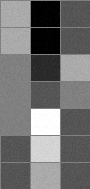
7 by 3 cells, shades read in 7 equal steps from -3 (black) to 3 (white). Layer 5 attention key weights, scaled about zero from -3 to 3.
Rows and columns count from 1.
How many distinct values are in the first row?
3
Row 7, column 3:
-1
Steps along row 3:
down up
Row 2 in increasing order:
-3 -1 1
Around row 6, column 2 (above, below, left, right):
3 1 -1 -1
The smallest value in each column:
-1 -3 -1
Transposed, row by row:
1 1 0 0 0 -1 -1 | -3 -3 -2 -1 3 2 1 | -1 -1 1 0 -1 -1 -1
